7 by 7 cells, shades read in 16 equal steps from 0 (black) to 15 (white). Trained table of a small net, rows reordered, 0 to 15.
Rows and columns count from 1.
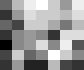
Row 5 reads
0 8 9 13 8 14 5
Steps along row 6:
up down up up down down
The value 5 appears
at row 5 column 7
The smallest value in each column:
0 4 2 2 3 4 3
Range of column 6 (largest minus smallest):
10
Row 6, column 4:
8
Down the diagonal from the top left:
6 9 12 8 8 12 3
